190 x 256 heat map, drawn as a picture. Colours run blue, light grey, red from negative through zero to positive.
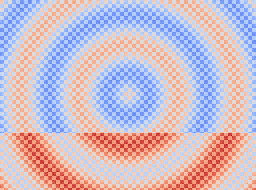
Seam: horizontal, 70% of the way down, the bottom part higher. Rings: centred on the centre. Histogram: bell-shaped.
